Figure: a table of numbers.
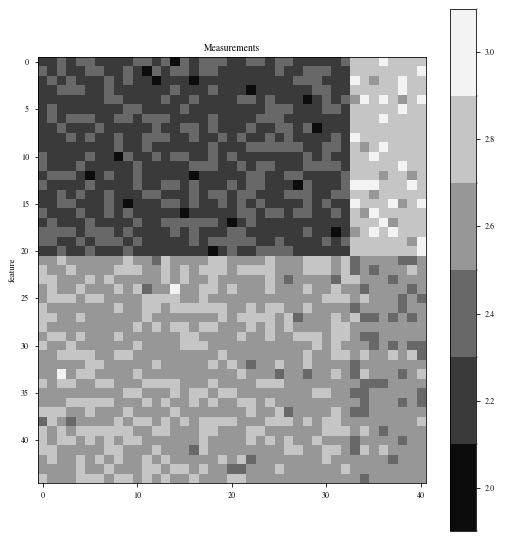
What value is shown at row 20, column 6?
2.2
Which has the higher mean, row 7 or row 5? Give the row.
5
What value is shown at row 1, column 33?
2.8
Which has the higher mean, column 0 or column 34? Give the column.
34
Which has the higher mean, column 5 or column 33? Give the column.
33
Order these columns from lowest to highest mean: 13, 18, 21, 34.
21, 13, 18, 34
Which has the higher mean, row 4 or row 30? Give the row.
30
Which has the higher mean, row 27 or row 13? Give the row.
27
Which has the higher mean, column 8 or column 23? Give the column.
8
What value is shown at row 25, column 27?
2.6
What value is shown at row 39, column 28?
2.6
